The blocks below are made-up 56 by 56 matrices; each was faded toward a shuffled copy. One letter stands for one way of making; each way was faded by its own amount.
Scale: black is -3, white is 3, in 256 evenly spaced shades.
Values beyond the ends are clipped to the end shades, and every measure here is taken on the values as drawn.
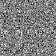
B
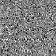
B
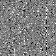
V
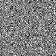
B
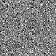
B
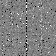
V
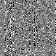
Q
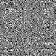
B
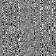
Q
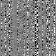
Q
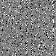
V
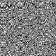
B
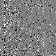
V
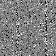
V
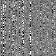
Q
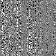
Q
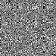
B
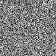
B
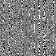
Q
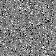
V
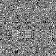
B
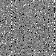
V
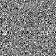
B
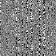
Q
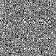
B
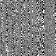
Q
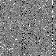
V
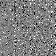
V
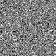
B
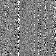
Q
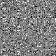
B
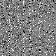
V
